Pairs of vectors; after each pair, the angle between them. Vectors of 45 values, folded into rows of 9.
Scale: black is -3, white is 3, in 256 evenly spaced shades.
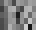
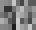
partly opposed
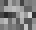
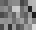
partly aligned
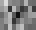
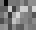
nearly opposite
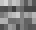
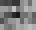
nearly opposite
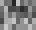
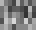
nearly parallel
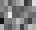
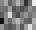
nearly parallel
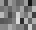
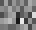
nearly opposite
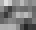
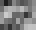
nearly opposite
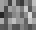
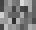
partly opposed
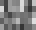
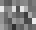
partly aligned
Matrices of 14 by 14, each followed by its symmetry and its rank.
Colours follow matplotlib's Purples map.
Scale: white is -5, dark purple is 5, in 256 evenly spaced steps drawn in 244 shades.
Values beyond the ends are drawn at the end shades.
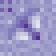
symmetric, rank three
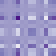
symmetric, rank one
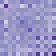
symmetric, rank three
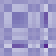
symmetric, rank one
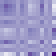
symmetric, rank one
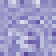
neither, rank three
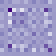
symmetric, rank two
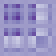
symmetric, rank one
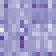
neither, rank three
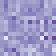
neither, rank three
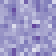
neither, rank three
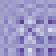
symmetric, rank two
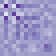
symmetric, rank three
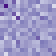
symmetric, rank three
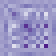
symmetric, rank two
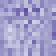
neither, rank three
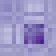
symmetric, rank two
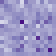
symmetric, rank three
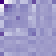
symmetric, rank two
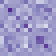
symmetric, rank three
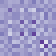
symmetric, rank two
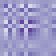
symmetric, rank one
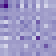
symmetric, rank two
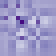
symmetric, rank two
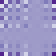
symmetric, rank one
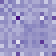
symmetric, rank three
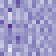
neither, rank three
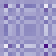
symmetric, rank one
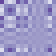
symmetric, rank one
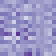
neither, rank three
